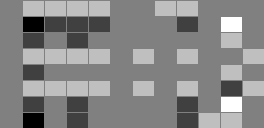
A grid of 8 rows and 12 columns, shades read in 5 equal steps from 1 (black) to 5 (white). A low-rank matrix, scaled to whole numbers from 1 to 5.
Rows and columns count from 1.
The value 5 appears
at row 2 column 11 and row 7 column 11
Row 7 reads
3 2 3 2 3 3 3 3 2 3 5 3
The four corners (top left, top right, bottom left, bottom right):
3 3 3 3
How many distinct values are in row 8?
4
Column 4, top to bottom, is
4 2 2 4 3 4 2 2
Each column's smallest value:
3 1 2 2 2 3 3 3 2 3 2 3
